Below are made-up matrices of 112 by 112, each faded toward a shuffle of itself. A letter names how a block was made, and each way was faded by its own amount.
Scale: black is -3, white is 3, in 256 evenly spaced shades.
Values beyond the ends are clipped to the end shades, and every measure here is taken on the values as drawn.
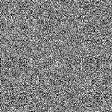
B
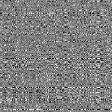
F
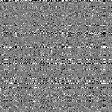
F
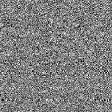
B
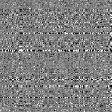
F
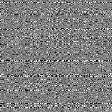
F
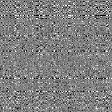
F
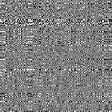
F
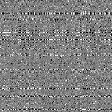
F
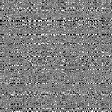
F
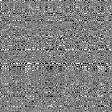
F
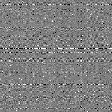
F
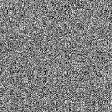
B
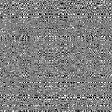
F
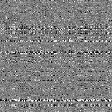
F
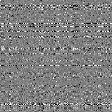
F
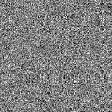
B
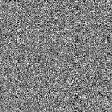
B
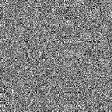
B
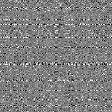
F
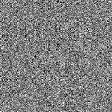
B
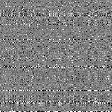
F
